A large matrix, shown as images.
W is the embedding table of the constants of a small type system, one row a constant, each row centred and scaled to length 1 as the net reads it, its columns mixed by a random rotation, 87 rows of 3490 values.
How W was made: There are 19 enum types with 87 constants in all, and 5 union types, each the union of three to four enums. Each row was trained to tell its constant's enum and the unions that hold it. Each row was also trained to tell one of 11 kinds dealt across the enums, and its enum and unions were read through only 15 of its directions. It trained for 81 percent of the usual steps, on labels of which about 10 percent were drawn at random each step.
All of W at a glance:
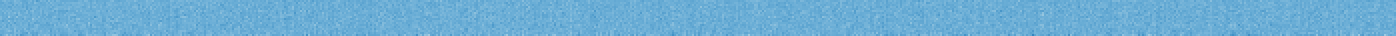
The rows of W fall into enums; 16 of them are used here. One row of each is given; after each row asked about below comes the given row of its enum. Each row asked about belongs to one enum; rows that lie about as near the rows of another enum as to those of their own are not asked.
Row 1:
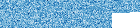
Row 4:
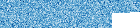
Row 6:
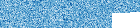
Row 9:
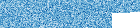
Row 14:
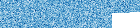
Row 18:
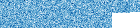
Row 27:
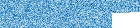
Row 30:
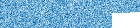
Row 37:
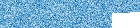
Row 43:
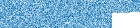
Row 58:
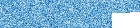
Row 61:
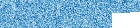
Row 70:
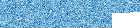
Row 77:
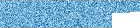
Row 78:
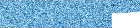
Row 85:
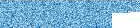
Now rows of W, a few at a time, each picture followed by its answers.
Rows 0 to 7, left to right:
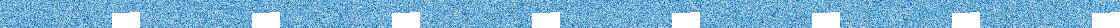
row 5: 30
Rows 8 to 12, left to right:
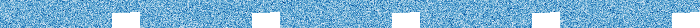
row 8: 18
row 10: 37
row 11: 85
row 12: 30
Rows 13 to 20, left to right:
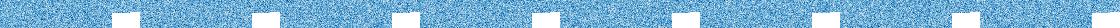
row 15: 58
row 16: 18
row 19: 85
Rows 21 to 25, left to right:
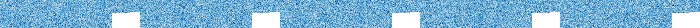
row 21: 14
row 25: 70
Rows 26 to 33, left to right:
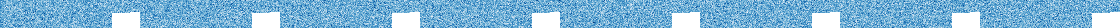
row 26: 85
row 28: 43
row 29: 43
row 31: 1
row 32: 77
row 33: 9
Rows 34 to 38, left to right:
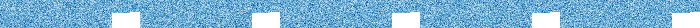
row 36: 30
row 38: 9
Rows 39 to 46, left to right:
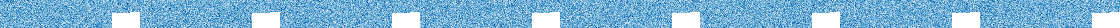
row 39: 58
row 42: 77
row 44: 77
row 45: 18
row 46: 27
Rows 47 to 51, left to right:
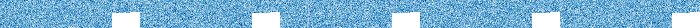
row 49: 14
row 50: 9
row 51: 77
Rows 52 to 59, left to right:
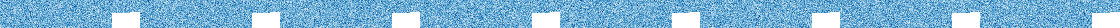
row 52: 18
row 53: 43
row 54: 1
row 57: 14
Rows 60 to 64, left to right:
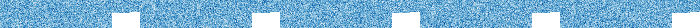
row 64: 14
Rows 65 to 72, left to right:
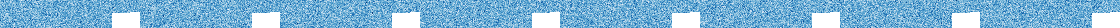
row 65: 1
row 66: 14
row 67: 30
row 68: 77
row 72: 1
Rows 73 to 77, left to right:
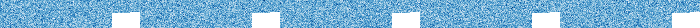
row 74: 37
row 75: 85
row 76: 30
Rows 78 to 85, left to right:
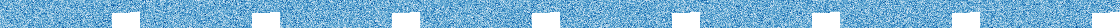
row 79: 1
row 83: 18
